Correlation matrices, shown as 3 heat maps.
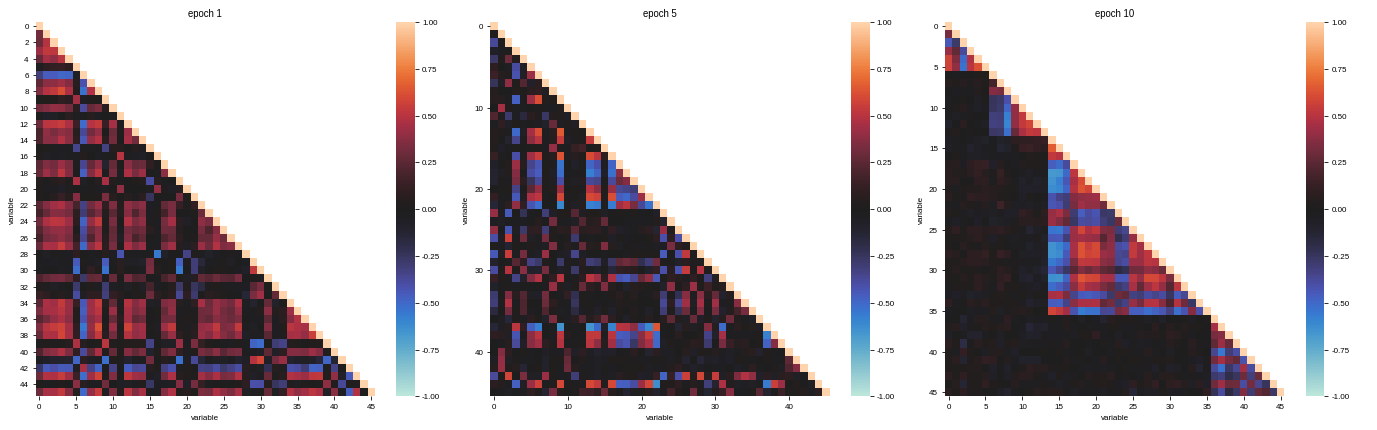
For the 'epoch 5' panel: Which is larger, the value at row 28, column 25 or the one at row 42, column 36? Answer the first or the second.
the second
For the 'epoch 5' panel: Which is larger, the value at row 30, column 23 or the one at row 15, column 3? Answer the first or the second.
the second
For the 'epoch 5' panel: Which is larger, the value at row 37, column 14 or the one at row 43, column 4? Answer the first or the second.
the second
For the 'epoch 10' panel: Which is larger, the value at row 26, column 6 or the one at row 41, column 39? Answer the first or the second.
the second
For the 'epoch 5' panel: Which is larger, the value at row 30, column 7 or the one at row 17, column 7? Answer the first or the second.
the first
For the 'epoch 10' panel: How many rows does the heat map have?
46
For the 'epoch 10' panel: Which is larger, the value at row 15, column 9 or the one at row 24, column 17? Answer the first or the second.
the first
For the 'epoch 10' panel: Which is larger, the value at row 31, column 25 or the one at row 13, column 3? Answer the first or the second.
the first
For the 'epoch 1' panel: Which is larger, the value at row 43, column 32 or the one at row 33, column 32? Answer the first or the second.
the second
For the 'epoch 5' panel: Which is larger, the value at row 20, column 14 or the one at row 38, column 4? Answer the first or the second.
the first
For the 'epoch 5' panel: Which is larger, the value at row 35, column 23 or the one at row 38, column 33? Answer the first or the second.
the second
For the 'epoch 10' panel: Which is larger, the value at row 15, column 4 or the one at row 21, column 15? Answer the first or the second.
the first
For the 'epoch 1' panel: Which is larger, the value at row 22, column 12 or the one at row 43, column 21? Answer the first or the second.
the first
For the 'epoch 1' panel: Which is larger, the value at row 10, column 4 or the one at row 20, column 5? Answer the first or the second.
the first
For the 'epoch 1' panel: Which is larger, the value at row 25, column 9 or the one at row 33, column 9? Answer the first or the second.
the first
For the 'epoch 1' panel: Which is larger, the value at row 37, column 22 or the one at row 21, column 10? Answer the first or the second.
the first
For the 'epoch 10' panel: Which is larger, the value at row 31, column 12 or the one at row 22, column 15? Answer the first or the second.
the first
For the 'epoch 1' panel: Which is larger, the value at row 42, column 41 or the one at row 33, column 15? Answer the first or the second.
the second
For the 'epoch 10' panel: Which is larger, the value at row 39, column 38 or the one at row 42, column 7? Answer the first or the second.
the first
